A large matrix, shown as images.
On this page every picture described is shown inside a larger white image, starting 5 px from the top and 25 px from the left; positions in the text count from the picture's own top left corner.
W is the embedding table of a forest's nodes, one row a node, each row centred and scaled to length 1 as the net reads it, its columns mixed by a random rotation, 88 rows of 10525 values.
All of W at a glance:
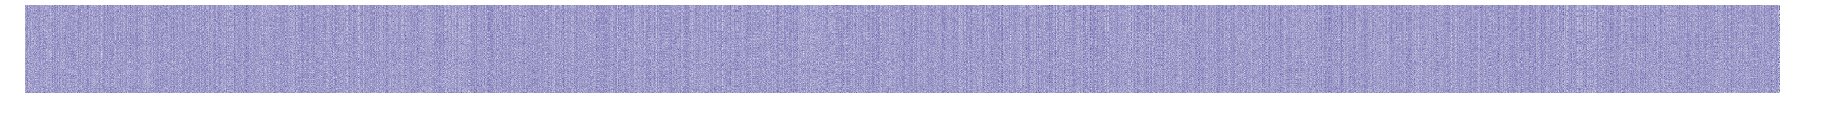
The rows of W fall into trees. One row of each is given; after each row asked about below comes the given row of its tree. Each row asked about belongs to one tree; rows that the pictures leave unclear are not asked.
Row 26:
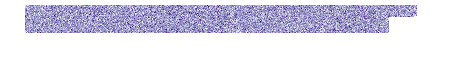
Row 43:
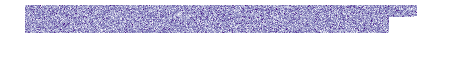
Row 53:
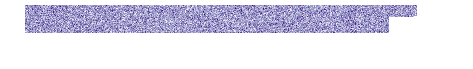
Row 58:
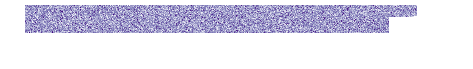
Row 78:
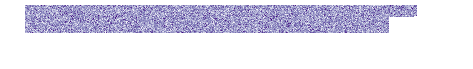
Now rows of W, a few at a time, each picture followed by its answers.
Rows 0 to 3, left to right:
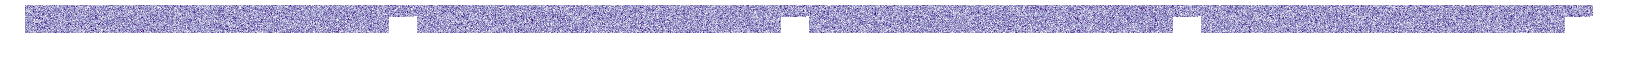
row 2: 43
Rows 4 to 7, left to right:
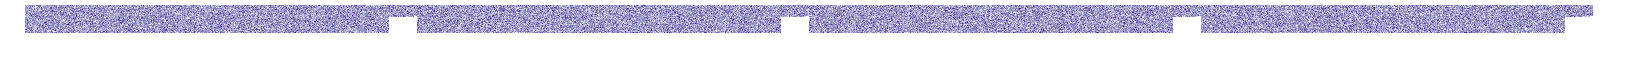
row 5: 53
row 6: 53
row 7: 43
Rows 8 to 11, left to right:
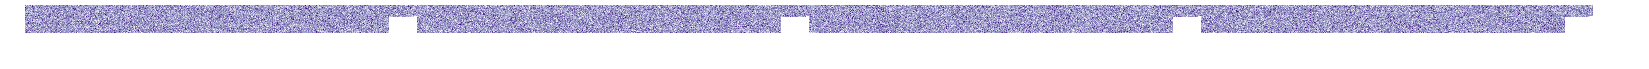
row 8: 43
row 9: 43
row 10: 78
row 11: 58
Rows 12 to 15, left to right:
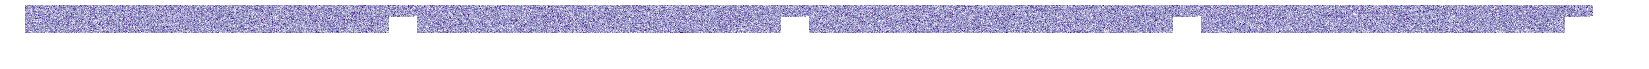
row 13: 43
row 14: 43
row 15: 43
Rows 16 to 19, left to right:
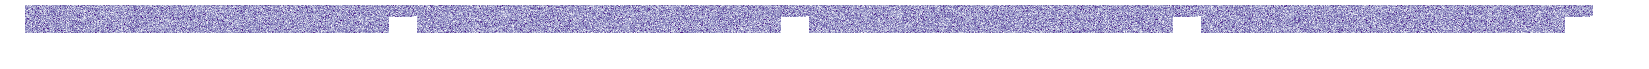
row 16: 53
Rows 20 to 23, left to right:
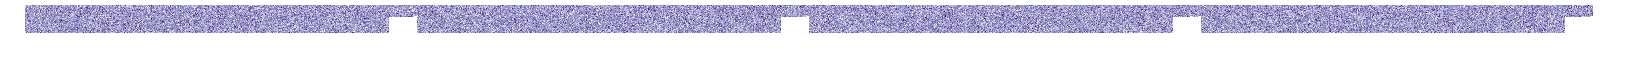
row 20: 26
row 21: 43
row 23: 43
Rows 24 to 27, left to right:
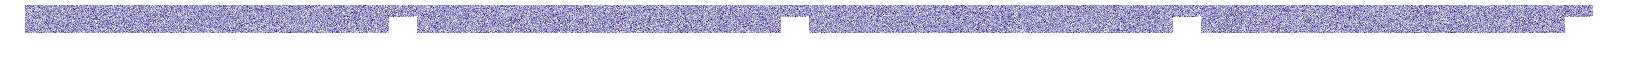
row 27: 53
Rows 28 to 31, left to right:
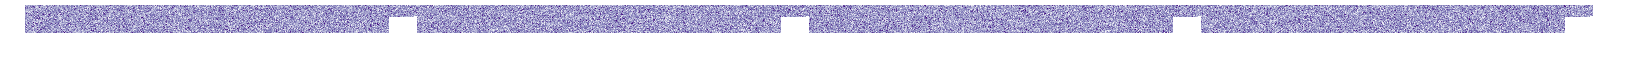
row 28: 43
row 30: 53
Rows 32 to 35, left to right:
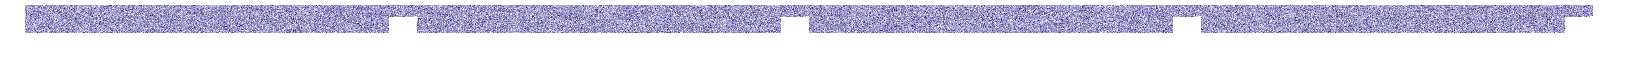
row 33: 53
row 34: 53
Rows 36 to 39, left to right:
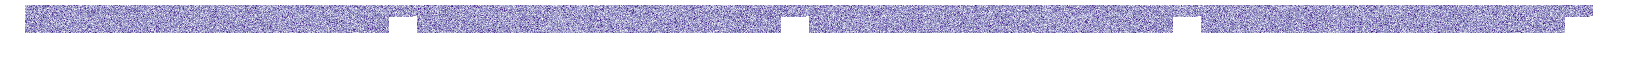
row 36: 58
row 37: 53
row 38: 58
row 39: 78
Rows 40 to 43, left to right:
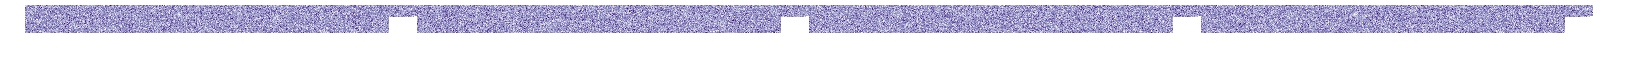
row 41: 53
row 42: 43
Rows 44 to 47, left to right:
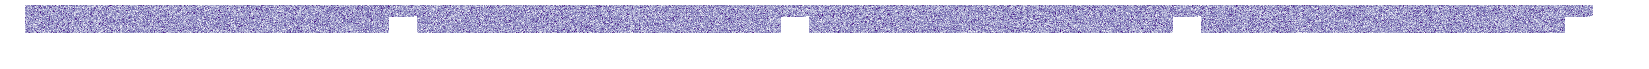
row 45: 26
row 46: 43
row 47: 53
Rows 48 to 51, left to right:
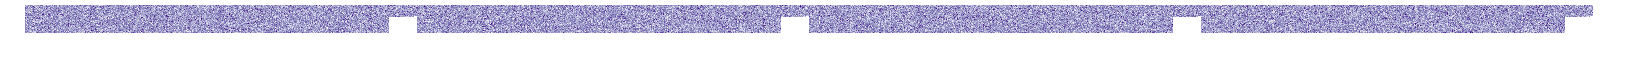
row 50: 53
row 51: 43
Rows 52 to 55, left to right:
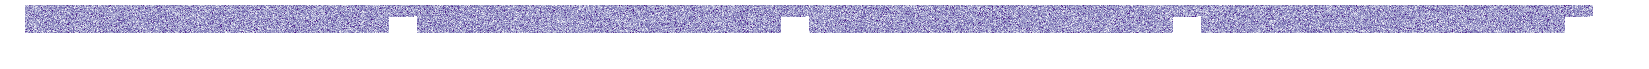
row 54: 26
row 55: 43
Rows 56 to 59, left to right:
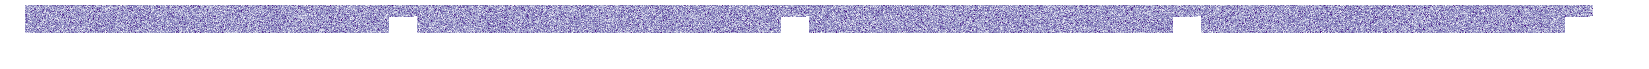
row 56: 78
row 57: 78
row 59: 26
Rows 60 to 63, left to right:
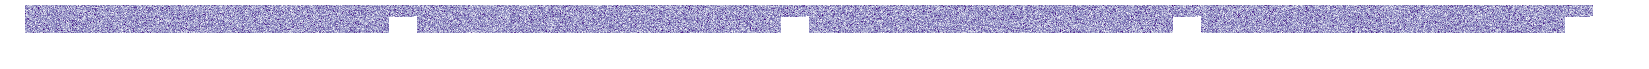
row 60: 53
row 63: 78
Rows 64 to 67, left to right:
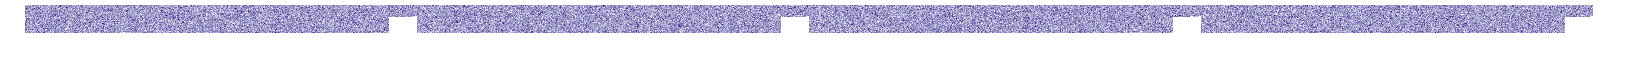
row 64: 53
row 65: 78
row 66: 43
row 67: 78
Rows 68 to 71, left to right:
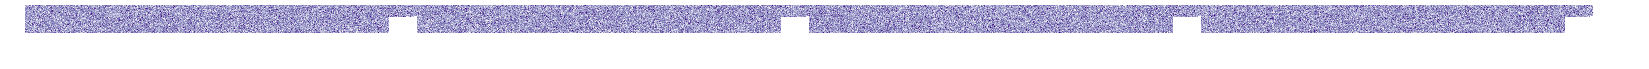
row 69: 43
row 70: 53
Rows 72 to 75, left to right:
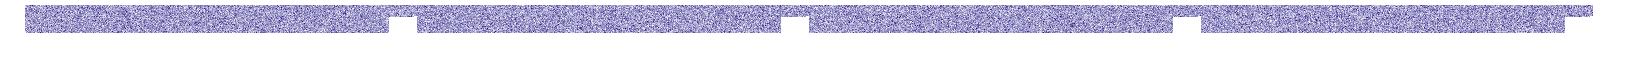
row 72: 26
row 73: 43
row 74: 78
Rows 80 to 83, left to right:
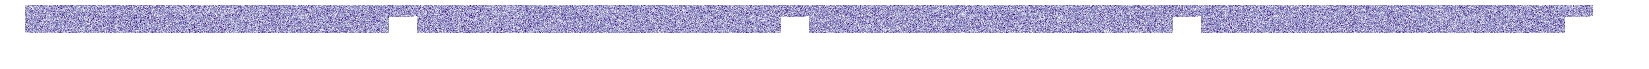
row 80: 78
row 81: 53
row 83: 58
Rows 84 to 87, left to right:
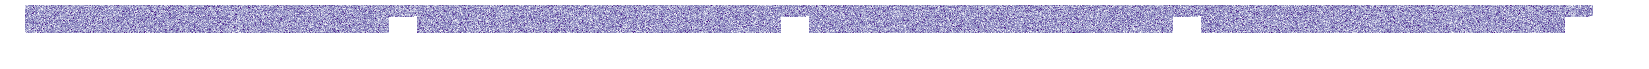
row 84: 26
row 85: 43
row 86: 43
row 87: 58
